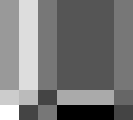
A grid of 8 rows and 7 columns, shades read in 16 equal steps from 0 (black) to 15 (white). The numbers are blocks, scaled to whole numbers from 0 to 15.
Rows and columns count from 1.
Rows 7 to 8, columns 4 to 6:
10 10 10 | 0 0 0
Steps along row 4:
up down down same same up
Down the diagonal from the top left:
9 13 7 5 5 5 6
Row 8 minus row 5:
6 -9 0 -5 -5 -5 -3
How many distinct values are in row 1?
4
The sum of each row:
51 51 51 51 51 51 63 30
